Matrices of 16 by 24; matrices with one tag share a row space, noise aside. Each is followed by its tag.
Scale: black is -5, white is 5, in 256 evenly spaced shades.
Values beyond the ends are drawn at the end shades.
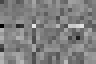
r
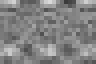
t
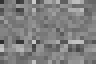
r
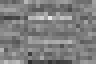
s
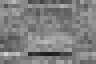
s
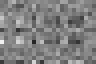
r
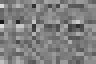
r
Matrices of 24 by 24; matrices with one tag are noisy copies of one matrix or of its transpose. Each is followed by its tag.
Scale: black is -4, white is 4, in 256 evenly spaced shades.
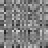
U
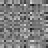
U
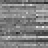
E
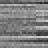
E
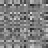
U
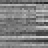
E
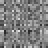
U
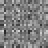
U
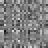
U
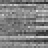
E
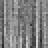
E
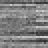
E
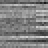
E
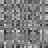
U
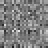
U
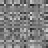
U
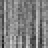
E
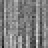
E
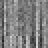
E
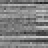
E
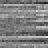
E
